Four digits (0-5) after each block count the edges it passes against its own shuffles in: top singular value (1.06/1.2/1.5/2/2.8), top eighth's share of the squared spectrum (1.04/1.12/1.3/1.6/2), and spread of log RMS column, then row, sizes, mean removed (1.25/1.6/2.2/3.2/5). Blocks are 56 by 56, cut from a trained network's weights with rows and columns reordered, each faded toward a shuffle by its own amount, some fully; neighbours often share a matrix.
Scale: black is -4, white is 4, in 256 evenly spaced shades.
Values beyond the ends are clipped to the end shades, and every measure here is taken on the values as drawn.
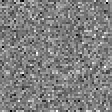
3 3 1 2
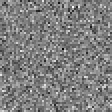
0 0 0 0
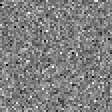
0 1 0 0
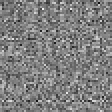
4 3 0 2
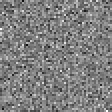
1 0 0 0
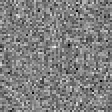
3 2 0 1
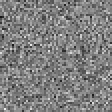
3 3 0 1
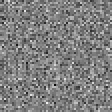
3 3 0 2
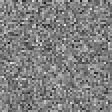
3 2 0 1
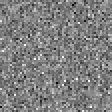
2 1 0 0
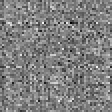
3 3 0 2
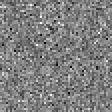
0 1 0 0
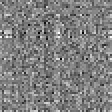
4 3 1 3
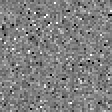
1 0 0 0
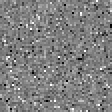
0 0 0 0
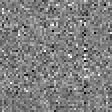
3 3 2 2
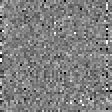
3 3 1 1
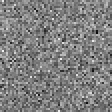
1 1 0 0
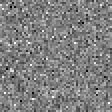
0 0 0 0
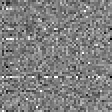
3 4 1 2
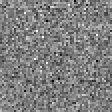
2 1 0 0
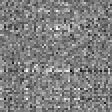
4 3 0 2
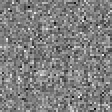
2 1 0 0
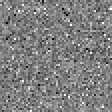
0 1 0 0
